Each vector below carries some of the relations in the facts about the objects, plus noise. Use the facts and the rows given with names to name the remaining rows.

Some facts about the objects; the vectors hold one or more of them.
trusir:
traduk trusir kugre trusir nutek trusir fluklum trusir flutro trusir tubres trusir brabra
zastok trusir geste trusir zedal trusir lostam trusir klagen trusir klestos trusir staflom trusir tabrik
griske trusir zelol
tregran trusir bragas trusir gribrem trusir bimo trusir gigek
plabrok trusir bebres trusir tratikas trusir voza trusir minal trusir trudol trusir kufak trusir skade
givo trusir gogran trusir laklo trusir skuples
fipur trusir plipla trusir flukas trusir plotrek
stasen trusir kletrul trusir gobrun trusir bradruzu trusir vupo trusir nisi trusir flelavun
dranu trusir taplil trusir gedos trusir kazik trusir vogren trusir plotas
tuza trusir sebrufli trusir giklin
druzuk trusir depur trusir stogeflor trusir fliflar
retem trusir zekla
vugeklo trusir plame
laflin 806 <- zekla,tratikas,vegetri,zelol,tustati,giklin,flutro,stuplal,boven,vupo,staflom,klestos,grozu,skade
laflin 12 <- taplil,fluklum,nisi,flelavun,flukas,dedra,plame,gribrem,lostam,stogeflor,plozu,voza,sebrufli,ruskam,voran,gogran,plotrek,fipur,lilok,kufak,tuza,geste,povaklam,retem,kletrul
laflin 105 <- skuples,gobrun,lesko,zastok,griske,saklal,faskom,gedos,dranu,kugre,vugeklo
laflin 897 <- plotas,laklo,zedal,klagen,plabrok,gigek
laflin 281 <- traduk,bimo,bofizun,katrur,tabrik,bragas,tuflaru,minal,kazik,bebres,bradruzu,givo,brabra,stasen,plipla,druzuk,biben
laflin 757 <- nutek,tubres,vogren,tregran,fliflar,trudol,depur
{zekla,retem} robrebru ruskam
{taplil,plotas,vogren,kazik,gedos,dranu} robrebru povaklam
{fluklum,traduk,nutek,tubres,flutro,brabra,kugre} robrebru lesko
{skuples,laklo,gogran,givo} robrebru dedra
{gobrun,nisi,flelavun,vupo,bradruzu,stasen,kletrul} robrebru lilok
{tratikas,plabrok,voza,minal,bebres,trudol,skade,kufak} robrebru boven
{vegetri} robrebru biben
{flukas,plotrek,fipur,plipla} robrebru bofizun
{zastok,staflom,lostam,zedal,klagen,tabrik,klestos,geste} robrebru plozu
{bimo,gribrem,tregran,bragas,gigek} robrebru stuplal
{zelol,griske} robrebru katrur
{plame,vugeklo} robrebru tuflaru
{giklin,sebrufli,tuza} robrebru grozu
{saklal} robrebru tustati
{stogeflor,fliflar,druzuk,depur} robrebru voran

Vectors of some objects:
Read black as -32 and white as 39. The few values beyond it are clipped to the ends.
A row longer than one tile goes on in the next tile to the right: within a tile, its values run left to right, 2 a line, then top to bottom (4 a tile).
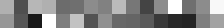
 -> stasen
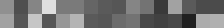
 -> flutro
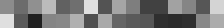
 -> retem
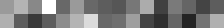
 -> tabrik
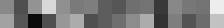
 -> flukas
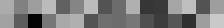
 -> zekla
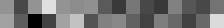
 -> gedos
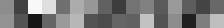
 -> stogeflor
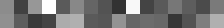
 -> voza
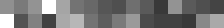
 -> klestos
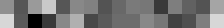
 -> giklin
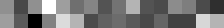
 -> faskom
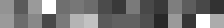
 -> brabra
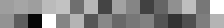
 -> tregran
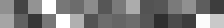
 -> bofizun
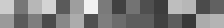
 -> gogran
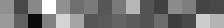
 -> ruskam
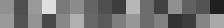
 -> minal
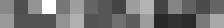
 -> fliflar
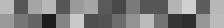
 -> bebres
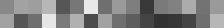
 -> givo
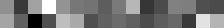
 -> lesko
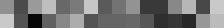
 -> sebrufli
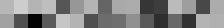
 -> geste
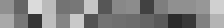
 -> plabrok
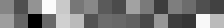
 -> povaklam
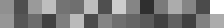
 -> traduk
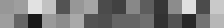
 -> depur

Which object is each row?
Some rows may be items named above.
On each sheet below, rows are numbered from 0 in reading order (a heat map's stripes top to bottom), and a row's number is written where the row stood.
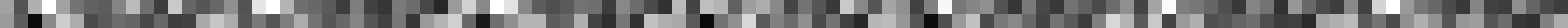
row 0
lilok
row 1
tubres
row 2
staflom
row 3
taplil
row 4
gedos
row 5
flutro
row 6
trudol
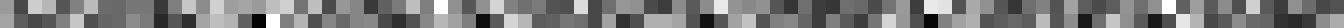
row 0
plipla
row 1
tregran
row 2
boven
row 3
gedos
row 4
stogeflor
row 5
lostam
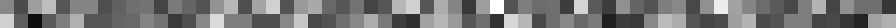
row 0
giklin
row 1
bebres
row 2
plotrek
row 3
vogren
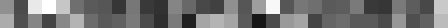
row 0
tubres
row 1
nutek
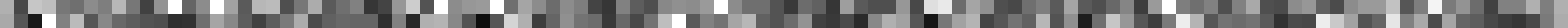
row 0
stasen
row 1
kugre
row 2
zedal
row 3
klestos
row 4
stogeflor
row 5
bofizun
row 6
givo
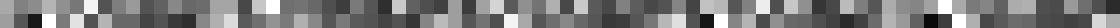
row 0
dranu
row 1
nisi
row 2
skuples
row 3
tuza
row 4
plozu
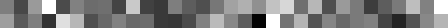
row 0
plotrek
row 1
tregran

